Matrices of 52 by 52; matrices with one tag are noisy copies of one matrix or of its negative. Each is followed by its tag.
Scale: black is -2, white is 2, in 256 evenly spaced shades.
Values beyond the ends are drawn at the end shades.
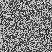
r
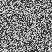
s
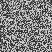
r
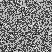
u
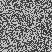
s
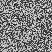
s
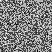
u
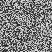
s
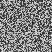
u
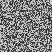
r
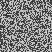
r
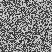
u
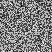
u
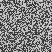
u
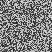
s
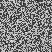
u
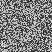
s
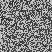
r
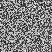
u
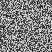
r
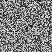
u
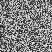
r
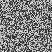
r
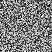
u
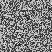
r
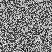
u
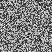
u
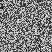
u
